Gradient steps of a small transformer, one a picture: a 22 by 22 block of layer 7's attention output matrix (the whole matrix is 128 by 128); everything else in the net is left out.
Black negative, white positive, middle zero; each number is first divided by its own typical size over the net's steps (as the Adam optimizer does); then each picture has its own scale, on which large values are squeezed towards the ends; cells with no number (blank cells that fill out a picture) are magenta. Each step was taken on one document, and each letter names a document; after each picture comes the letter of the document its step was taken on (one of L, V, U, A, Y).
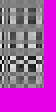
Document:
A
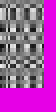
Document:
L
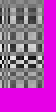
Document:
A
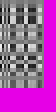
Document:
A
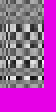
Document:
L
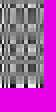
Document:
A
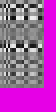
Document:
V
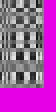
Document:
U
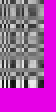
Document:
V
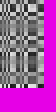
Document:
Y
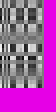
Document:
A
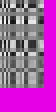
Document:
V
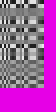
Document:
V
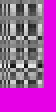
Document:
U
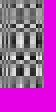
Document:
U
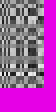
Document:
Y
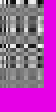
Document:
V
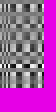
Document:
L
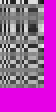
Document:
V
